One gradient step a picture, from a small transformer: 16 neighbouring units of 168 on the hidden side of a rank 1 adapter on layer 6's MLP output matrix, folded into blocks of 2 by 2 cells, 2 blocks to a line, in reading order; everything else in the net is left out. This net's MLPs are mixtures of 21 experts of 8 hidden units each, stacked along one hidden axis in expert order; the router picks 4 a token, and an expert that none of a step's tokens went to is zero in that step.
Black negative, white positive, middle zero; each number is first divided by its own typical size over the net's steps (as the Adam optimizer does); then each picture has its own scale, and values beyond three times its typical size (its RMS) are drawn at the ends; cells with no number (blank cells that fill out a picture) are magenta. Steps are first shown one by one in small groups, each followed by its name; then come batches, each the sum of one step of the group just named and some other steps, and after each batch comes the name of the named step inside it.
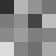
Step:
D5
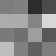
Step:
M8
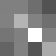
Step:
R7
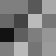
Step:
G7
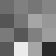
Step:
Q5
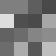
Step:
G7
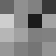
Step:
D5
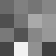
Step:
Q5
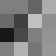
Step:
G7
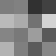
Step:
M8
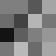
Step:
G7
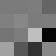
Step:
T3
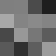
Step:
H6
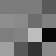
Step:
T3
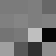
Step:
T3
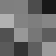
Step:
H6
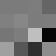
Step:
T3
